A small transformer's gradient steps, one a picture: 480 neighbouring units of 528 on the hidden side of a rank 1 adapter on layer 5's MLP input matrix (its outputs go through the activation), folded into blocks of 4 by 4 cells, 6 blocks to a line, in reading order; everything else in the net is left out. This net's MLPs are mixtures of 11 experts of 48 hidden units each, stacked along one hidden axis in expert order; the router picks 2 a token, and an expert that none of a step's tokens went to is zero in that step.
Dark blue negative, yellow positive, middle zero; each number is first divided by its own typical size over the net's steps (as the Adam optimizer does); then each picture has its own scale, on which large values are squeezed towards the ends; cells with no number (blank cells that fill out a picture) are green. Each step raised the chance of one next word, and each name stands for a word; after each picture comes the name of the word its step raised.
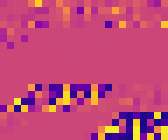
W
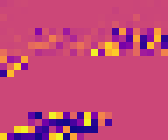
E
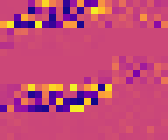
E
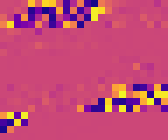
E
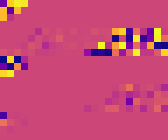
E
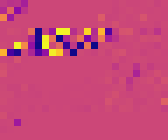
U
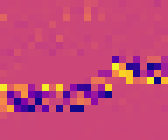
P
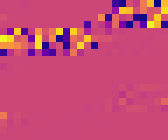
P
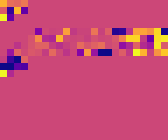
P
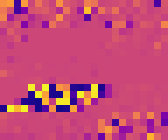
W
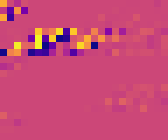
P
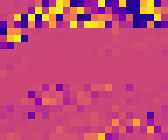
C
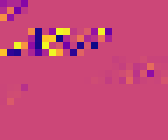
U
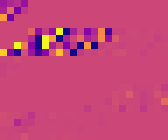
U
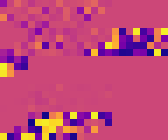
W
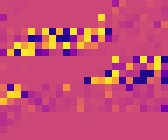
C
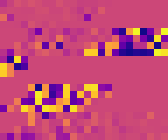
W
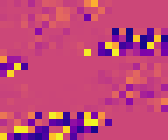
E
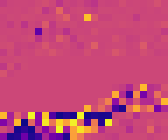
C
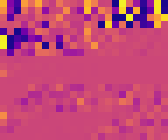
W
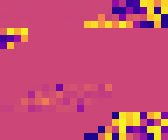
C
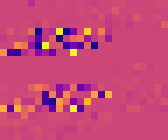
U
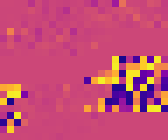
C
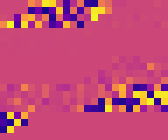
E
